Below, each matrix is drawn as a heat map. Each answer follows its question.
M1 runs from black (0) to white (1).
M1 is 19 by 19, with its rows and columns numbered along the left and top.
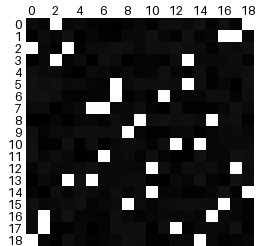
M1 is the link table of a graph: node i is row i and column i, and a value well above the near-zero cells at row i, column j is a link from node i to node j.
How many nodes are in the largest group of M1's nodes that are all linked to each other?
2
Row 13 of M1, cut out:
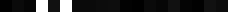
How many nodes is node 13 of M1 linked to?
2
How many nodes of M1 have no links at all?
1
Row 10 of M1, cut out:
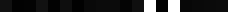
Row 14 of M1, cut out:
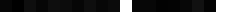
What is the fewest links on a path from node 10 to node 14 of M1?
1
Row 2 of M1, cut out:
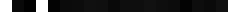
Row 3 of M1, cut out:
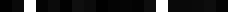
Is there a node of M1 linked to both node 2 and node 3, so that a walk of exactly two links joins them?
no
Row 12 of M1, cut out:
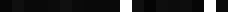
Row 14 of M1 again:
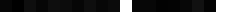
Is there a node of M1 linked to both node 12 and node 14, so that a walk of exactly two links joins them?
yes
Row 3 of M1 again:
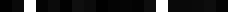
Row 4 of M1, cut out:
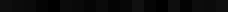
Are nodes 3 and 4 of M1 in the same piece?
no
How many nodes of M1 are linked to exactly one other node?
2
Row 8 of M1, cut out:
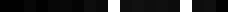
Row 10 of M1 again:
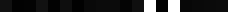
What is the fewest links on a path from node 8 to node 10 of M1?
6
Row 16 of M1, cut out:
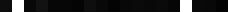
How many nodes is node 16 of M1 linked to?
2
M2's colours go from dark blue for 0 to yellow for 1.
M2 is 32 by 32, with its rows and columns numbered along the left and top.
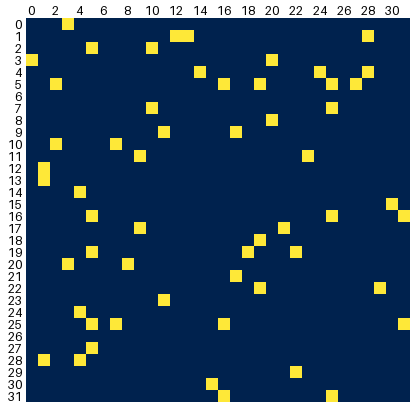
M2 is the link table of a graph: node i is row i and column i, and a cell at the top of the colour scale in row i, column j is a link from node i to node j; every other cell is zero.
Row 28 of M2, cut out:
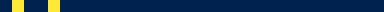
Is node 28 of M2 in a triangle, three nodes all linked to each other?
no
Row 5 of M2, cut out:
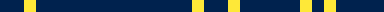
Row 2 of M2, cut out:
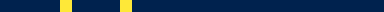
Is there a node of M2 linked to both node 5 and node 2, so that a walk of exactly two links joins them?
no
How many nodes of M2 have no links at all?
2
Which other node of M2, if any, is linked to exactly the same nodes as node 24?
node 14
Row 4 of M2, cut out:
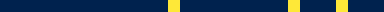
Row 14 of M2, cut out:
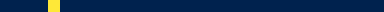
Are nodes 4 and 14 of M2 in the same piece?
yes
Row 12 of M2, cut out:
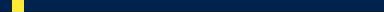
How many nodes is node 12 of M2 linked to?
1
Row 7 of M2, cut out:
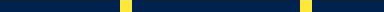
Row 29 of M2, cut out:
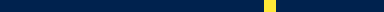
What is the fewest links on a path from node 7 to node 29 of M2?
5
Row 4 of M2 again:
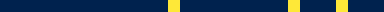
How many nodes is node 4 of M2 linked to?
3
